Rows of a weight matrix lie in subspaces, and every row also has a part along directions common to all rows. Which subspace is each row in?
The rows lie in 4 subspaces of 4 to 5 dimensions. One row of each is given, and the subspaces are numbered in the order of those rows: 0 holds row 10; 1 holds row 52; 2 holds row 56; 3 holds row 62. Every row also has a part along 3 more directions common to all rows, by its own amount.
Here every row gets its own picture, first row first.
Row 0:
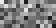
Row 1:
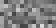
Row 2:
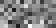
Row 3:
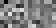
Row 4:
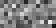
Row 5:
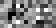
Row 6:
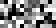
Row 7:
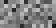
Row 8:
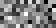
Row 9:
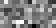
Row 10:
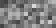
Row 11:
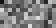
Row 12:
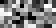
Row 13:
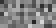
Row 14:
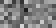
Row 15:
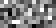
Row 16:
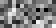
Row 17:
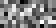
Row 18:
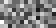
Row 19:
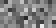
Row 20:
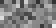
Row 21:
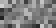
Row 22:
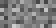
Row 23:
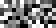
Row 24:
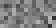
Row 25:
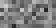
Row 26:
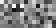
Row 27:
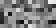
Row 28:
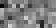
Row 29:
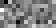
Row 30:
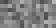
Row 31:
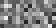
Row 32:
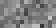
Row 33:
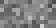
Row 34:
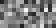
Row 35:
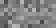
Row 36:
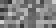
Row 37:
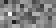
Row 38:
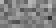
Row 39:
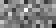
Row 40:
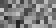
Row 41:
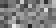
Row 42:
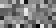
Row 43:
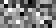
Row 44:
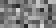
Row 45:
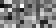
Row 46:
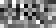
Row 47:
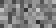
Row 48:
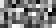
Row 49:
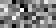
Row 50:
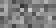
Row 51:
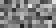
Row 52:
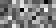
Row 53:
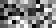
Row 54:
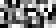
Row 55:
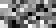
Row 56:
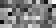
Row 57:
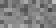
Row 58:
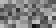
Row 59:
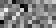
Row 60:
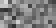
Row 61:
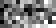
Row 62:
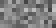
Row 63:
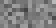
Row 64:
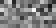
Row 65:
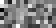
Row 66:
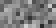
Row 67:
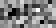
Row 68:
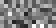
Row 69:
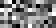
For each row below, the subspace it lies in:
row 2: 1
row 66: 2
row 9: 2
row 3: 1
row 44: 2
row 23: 0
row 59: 1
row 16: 0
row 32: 2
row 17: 0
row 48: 3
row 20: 2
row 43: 3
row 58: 0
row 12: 2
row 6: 0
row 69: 3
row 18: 1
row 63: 1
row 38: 3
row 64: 3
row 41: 1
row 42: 2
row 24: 0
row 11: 2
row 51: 3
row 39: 0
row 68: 0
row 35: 1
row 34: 3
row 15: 2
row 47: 0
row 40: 2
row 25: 1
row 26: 3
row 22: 1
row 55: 1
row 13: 3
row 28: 1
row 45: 1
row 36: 3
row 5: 0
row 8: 2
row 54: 3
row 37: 2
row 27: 2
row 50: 1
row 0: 3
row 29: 3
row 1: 0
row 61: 0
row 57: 2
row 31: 0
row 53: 0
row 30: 3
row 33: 2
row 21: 2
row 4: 0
